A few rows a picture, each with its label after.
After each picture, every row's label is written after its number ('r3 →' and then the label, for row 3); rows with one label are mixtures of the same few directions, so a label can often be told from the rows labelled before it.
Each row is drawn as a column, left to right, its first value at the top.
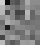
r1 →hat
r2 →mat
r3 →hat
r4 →hat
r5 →hat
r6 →hat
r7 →hat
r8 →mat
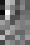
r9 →hat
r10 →hat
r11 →mat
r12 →hat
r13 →hat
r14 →hat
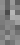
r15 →hat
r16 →hat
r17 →hat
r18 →mat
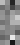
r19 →mat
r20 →hat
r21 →hat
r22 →mat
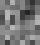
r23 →mat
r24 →hat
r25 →mat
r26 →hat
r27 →hat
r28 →hat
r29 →hat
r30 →mat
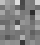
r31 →mat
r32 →hat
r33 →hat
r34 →mat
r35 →hat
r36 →mat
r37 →hat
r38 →mat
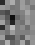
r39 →mat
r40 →hat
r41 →mat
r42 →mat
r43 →hat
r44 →hat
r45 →mat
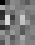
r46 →mat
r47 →mat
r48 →mat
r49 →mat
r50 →mat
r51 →mat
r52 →mat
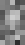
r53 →hat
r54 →mat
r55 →mat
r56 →hat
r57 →mat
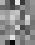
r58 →mat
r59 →hat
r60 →hat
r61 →mat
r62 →mat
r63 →mat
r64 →hat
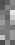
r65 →hat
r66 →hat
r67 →hat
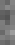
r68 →hat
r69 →mat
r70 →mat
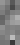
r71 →mat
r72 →hat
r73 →hat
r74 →mat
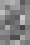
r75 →hat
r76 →mat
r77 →hat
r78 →hat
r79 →mat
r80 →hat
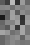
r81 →mat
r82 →mat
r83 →mat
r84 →mat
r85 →mat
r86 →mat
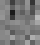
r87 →hat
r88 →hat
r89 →hat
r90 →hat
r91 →hat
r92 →hat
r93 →hat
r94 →mat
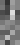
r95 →hat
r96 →hat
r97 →hat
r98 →hat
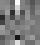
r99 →mat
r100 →hat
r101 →hat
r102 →hat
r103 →hat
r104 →hat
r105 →hat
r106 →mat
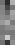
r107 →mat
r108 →hat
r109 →mat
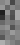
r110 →hat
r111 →mat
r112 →mat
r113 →hat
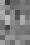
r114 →hat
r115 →mat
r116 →hat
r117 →hat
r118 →mat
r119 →hat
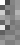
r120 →mat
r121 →mat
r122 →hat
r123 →hat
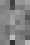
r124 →mat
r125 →mat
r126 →hat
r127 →mat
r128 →mat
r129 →hat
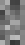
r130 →hat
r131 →mat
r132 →hat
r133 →hat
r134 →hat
